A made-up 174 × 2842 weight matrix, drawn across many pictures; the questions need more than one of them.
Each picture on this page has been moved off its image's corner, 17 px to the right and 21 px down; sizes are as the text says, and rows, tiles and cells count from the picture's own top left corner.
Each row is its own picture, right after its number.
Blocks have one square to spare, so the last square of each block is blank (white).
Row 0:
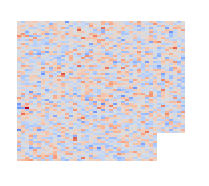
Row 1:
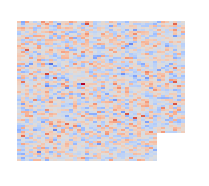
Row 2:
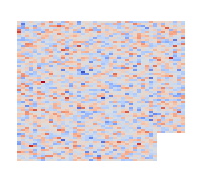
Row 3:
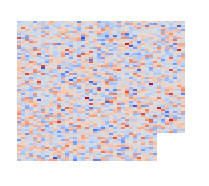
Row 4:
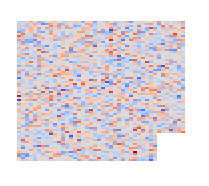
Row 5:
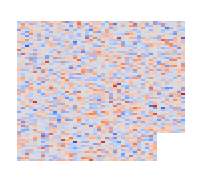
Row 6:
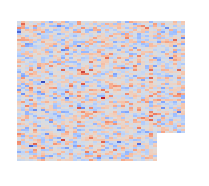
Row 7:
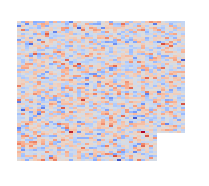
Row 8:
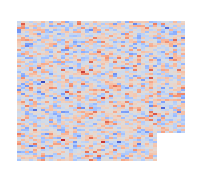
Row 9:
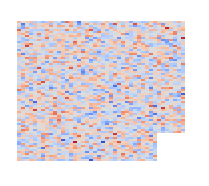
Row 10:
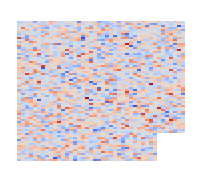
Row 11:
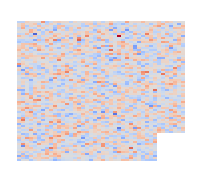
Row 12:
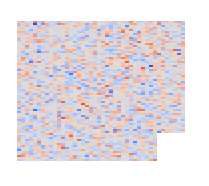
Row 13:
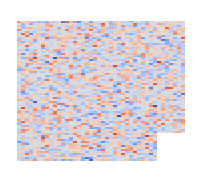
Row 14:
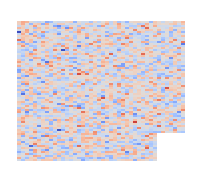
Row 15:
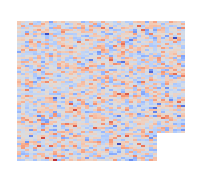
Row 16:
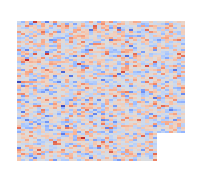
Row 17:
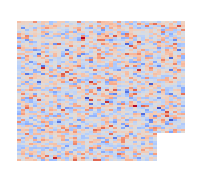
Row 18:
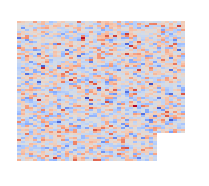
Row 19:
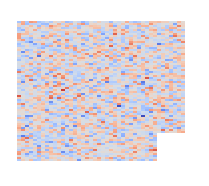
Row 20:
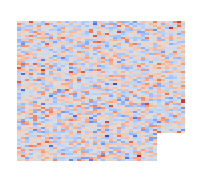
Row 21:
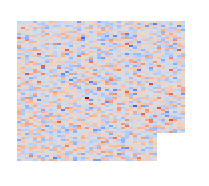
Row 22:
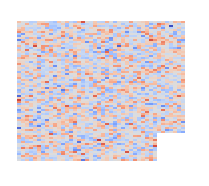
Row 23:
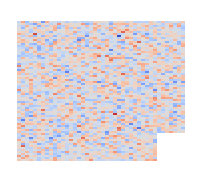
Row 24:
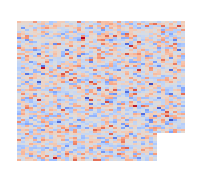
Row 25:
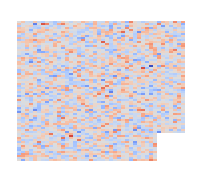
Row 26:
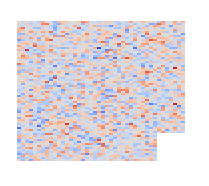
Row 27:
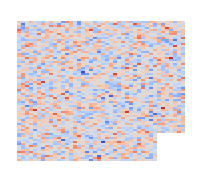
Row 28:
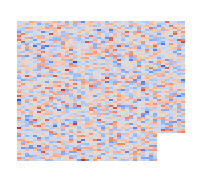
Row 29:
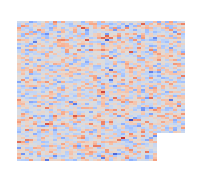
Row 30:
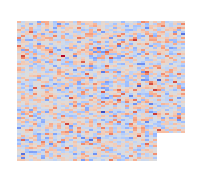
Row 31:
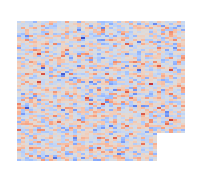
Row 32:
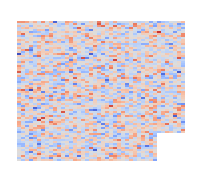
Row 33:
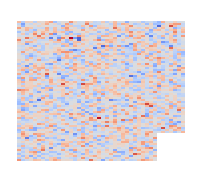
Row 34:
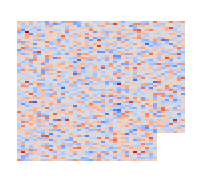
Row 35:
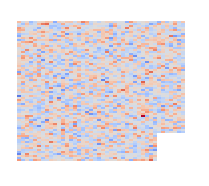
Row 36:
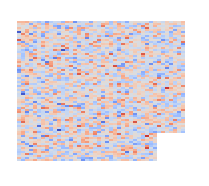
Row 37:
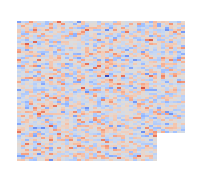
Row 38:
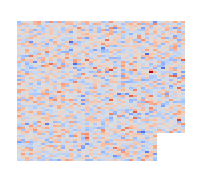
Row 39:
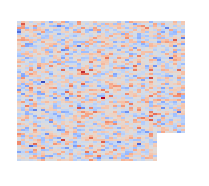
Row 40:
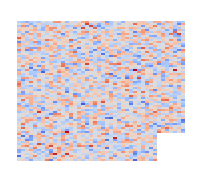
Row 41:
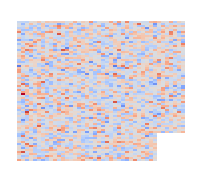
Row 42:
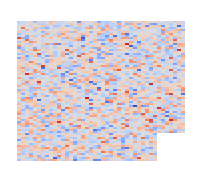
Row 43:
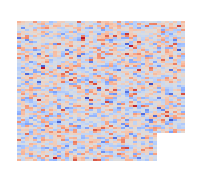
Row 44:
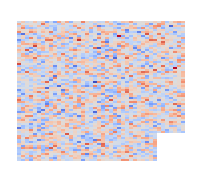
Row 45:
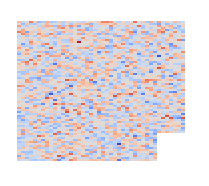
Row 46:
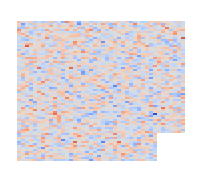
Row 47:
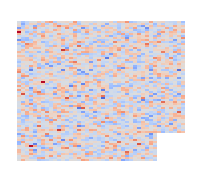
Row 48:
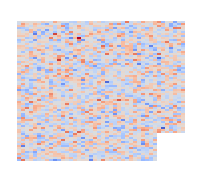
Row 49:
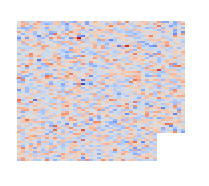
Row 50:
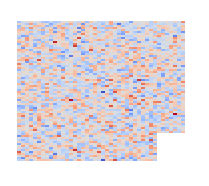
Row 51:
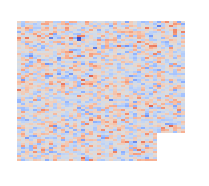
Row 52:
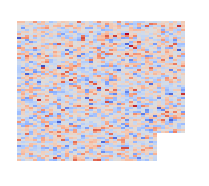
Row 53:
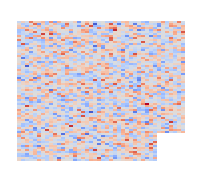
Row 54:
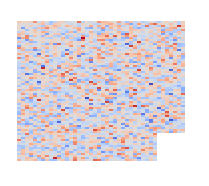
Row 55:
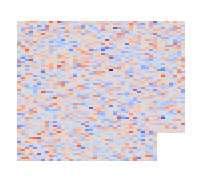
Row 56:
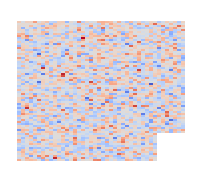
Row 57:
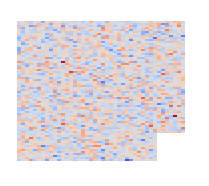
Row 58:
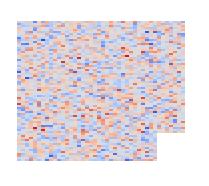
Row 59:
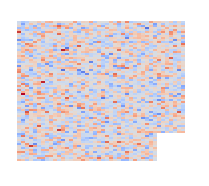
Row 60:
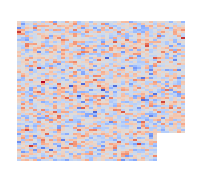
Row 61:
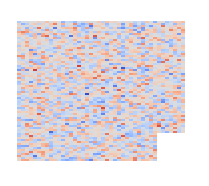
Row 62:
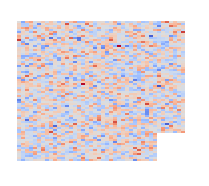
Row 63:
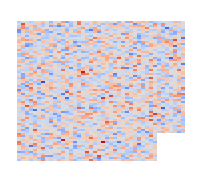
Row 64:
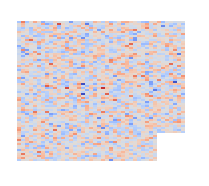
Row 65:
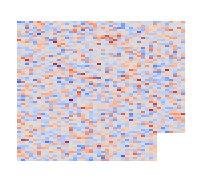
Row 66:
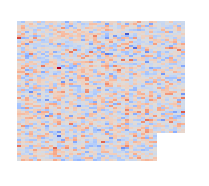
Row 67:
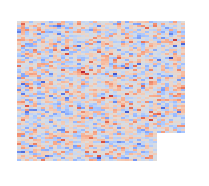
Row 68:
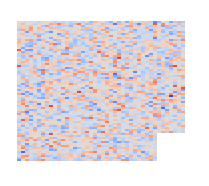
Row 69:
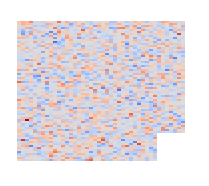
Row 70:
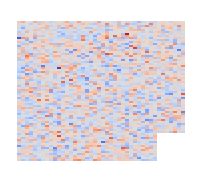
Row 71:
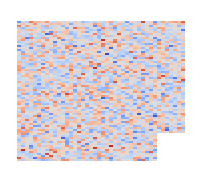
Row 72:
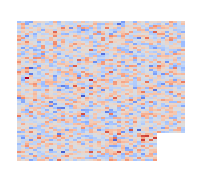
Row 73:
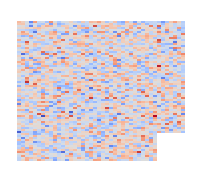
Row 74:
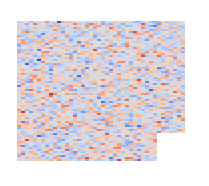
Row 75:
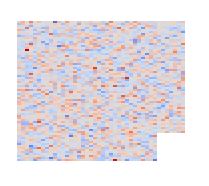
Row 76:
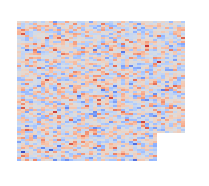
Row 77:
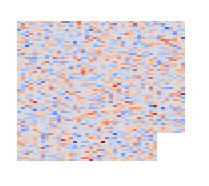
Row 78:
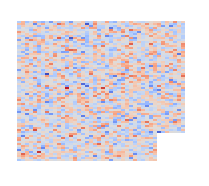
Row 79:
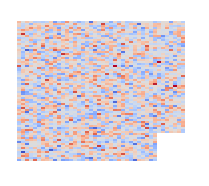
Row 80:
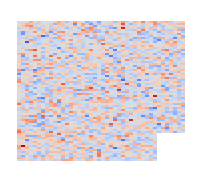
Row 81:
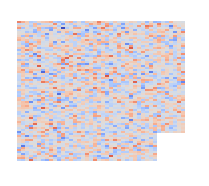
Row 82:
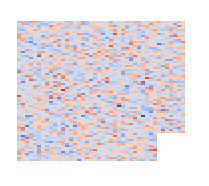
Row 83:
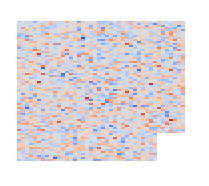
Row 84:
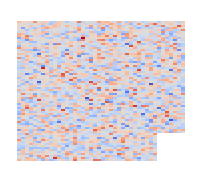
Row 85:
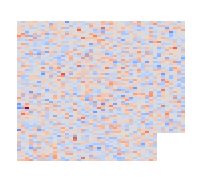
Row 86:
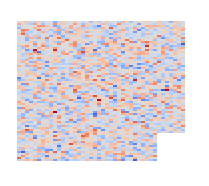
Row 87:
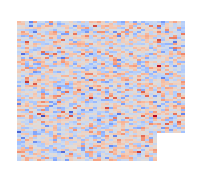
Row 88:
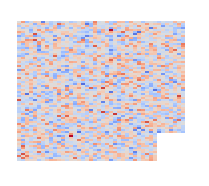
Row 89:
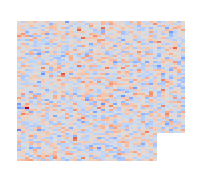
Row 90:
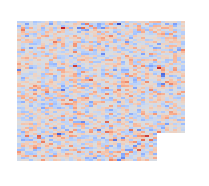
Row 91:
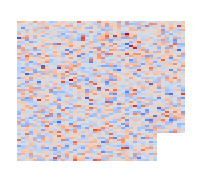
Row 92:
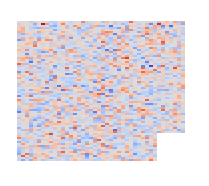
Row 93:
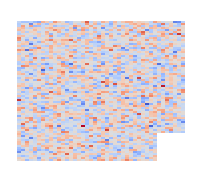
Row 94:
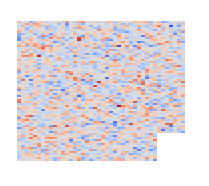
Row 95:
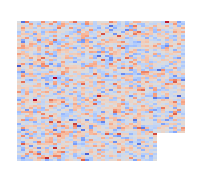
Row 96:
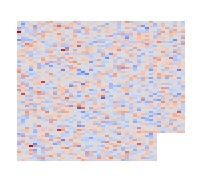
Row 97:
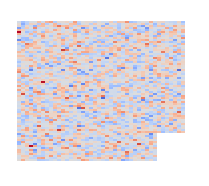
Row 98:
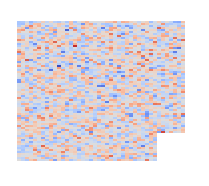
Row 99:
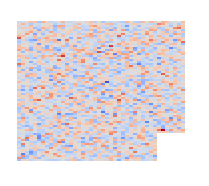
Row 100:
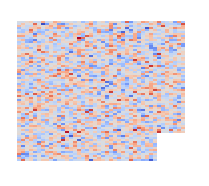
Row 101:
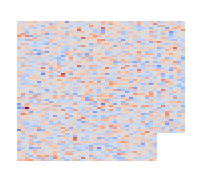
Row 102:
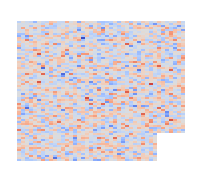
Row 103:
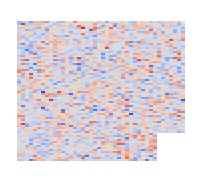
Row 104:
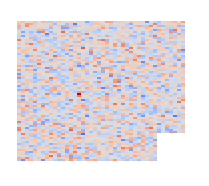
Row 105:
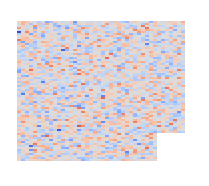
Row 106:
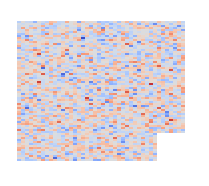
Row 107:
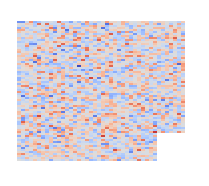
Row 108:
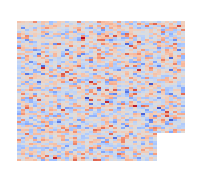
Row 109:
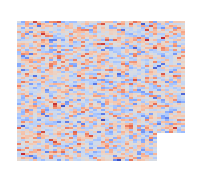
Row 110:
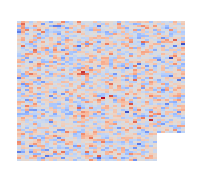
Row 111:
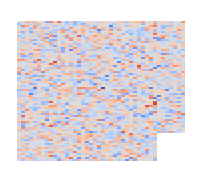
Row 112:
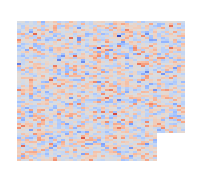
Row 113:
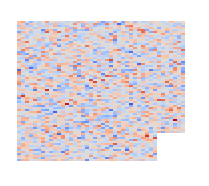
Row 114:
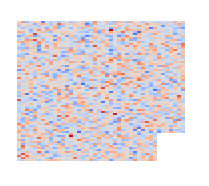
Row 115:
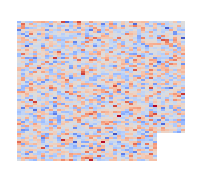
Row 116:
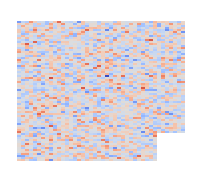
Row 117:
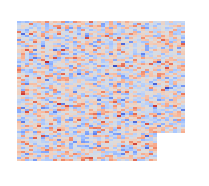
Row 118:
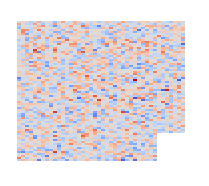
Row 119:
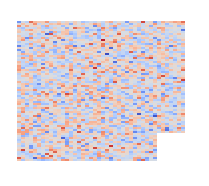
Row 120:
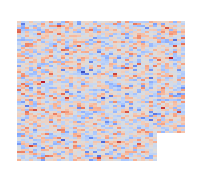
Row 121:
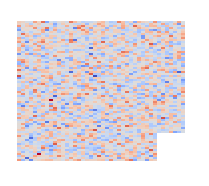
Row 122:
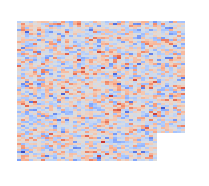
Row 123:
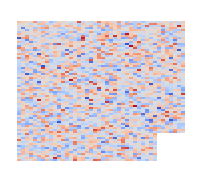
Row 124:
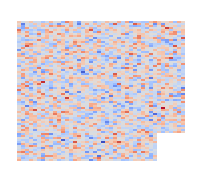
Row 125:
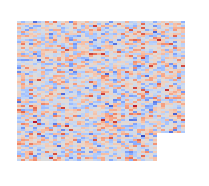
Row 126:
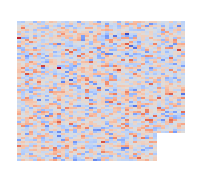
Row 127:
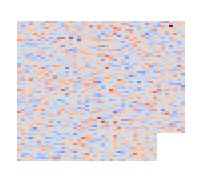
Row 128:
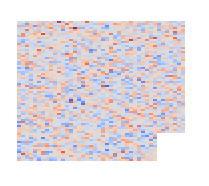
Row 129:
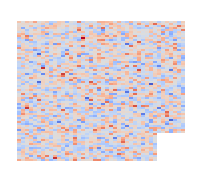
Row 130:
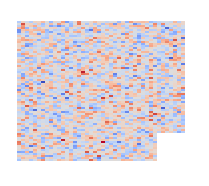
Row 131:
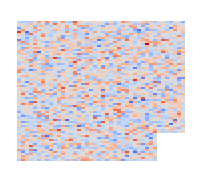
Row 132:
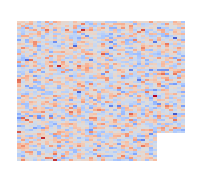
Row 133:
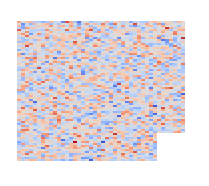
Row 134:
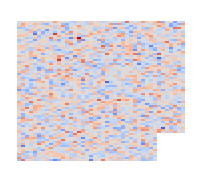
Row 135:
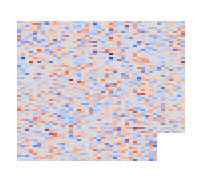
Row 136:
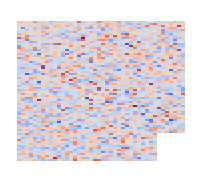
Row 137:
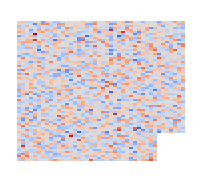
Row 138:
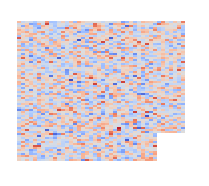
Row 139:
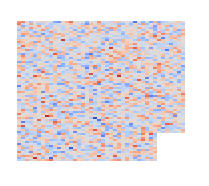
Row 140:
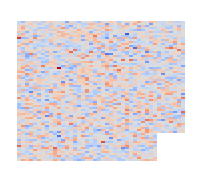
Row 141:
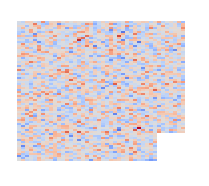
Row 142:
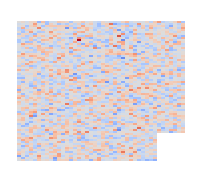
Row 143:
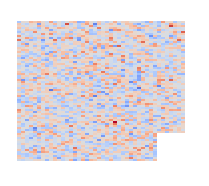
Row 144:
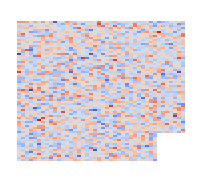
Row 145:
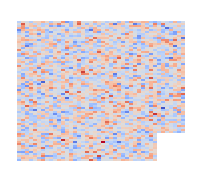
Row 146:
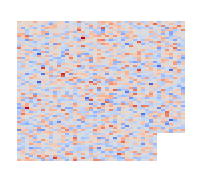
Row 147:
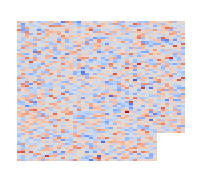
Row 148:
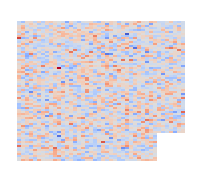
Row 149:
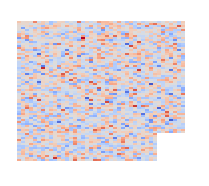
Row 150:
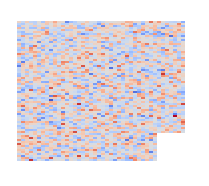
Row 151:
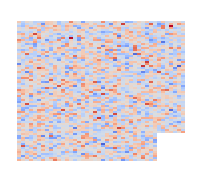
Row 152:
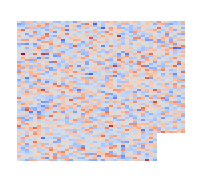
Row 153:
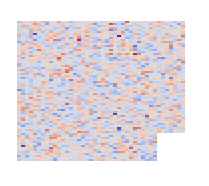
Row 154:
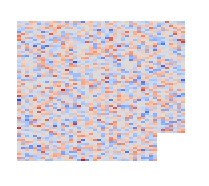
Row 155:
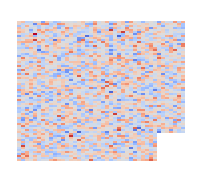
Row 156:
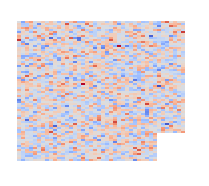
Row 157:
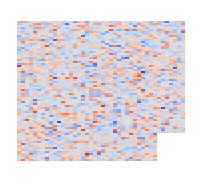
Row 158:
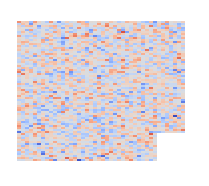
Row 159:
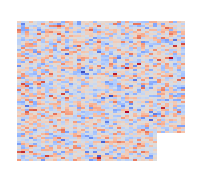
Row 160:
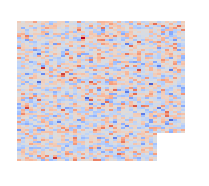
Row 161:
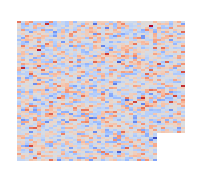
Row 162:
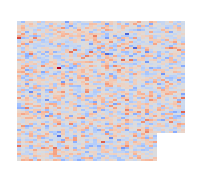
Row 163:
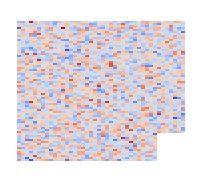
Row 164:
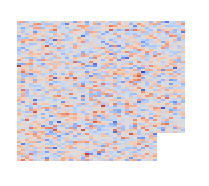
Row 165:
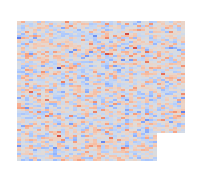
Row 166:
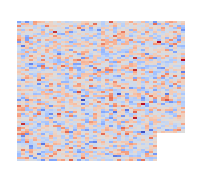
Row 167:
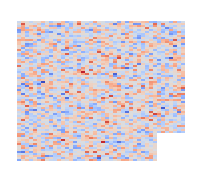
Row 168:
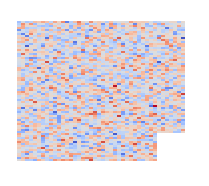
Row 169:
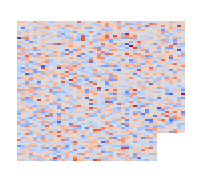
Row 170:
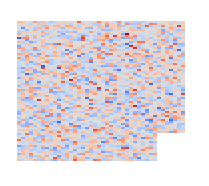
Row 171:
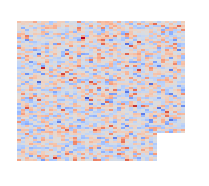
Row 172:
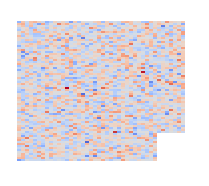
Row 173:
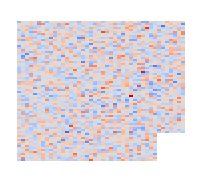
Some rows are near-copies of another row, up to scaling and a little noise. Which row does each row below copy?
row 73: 87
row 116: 37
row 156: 62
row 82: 19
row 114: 88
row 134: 48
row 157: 164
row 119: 71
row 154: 28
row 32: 144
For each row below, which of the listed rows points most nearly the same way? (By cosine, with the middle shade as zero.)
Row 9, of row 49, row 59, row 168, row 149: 59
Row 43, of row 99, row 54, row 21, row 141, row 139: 54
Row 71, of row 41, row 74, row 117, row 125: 74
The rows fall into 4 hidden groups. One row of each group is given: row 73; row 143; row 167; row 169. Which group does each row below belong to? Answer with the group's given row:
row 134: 143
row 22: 143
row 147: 167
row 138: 143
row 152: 73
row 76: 167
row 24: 169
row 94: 143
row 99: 143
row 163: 73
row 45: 73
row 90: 73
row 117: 167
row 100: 143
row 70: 169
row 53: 143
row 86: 167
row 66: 169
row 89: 169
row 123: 169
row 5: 167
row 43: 169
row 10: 169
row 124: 167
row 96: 167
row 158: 73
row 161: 73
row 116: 73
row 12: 143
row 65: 73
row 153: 143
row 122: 167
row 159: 167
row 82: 143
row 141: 143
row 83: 169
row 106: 169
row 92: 143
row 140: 169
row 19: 143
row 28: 143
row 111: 73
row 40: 73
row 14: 167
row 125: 73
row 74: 73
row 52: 169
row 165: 169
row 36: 167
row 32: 73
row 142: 143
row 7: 73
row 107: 73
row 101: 169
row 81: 73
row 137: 143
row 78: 143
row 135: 143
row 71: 73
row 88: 143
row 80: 73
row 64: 143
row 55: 73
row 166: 73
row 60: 167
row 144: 73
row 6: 167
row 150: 73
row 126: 169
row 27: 167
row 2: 167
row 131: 167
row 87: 73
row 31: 169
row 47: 167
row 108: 169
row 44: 143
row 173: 143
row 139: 73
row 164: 143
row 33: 143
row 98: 73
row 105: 167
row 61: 73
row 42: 169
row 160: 169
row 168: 167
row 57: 73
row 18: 169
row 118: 167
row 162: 169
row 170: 169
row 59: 167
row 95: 143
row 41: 167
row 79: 167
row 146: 169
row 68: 167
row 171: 169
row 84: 169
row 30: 143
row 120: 167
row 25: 143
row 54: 169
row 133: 167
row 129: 169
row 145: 167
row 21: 169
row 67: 167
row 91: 169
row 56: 169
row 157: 143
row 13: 167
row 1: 143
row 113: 73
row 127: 143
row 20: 73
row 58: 73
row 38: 73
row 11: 143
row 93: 73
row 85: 169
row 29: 73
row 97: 167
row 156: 143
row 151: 143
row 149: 169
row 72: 73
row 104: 73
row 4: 143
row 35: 143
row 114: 143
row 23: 143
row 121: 73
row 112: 143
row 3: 169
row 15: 73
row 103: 73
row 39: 167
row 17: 169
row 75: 73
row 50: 73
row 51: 143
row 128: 73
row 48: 143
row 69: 73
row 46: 167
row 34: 167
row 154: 143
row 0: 169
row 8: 167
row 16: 73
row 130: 167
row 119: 73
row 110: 167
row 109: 73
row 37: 73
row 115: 167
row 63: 167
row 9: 167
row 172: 143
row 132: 73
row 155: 143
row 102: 169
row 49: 143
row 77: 167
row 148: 169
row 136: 169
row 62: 143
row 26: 143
